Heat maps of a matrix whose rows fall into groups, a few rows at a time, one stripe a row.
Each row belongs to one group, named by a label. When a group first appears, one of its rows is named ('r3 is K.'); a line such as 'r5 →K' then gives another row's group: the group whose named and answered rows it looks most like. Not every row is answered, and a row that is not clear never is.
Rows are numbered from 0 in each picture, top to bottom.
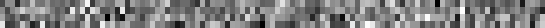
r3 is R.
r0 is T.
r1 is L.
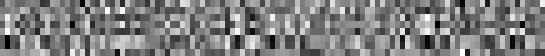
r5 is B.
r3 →T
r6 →B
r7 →L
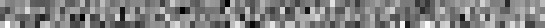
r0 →R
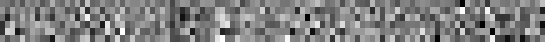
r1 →L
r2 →T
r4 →T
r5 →T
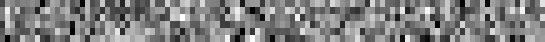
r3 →T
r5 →B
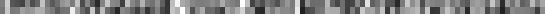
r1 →L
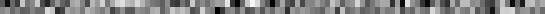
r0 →B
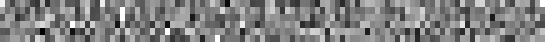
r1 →T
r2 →T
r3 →L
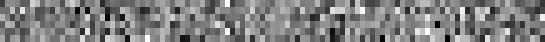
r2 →R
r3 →T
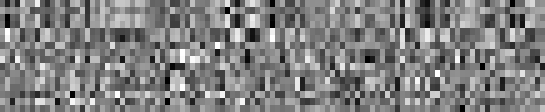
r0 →B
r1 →R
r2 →B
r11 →L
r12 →L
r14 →L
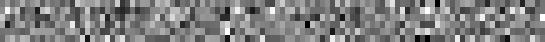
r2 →R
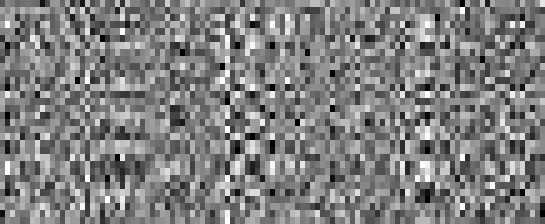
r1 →L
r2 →T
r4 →T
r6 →B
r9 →L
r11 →T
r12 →B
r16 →B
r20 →B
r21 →B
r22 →L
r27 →B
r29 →L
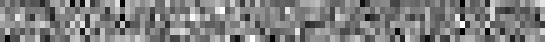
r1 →T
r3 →L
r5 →B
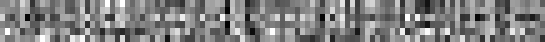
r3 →R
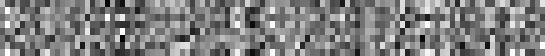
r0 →R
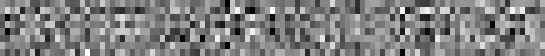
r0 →R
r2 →B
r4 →B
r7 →T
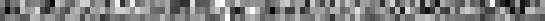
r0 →T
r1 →B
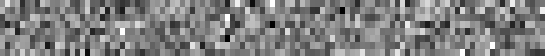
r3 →B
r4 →T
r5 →R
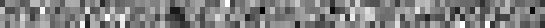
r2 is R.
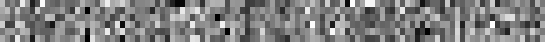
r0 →R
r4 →R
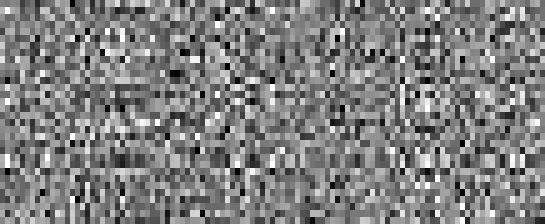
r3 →T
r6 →R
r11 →B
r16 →T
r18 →R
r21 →T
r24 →B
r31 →L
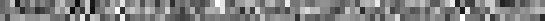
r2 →L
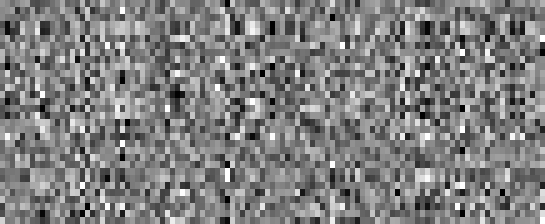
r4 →B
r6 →R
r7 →L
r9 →B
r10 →L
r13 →R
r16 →B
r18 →L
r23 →R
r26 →L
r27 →L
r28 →R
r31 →R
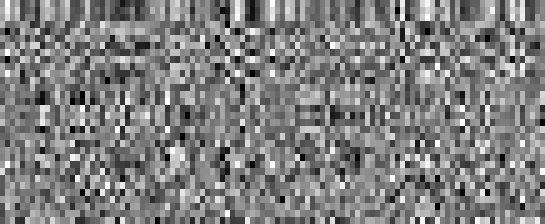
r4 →B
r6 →L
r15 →L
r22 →L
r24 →R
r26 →R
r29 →T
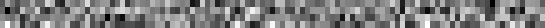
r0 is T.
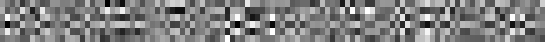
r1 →R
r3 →B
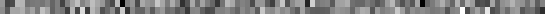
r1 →L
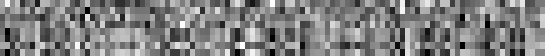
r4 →B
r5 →B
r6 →L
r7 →B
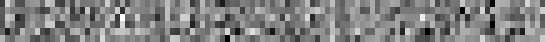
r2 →T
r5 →R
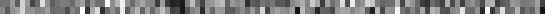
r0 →R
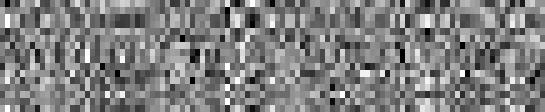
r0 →B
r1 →R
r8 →T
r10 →L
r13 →R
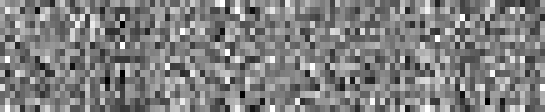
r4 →L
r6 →T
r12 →R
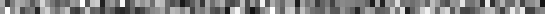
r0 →L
